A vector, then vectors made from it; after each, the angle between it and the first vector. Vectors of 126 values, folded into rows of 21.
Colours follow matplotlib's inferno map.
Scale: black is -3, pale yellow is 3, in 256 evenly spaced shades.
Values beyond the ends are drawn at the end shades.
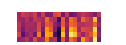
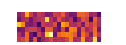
partly aligned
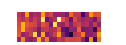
partly opposed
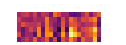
nearly parallel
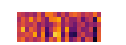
nearly opposite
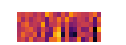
nearly opposite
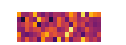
orthogonal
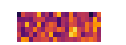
partly aligned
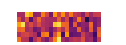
partly opposed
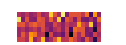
partly opposed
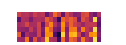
nearly parallel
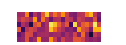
orthogonal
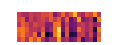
nearly opposite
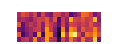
nearly parallel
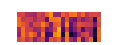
nearly opposite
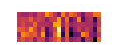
nearly opposite
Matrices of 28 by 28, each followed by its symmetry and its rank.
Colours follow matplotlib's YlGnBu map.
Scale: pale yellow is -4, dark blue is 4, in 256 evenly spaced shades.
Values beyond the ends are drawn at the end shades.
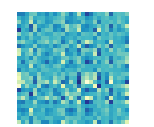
neither, rank three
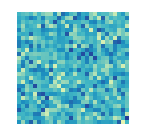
antisymmetric, full rank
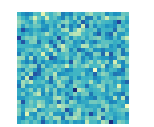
antisymmetric, full rank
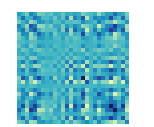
symmetric, rank two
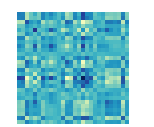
symmetric, rank two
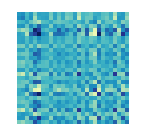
symmetric, rank two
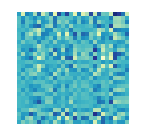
neither, rank three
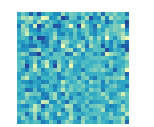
neither, rank five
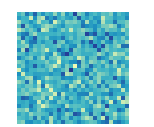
antisymmetric, full rank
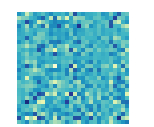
neither, rank five
